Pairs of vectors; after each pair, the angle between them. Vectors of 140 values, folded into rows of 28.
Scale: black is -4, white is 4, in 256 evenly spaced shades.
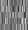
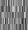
nearly opposite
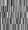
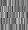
nearly opposite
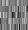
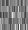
nearly opposite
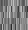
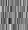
orthogonal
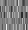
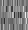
orthogonal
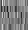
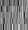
orthogonal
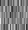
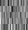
nearly parallel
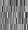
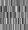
orthogonal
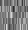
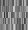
partly opposed
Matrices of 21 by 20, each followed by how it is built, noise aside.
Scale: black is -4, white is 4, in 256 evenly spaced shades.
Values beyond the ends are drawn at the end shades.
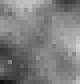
smooth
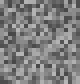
noise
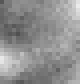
smooth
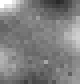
smooth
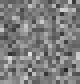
noise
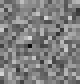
noise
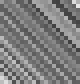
Toeplitz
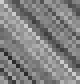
Toeplitz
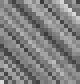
Toeplitz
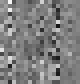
uneven columns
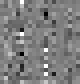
uneven columns
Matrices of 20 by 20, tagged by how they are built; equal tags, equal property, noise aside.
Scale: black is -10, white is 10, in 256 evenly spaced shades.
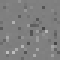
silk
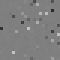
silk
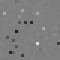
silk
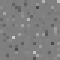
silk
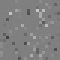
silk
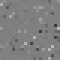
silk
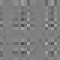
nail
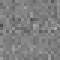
nail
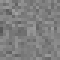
nail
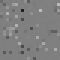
silk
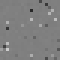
silk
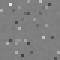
silk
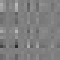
nail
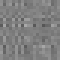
nail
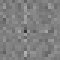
nail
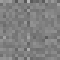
nail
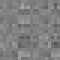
nail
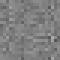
nail
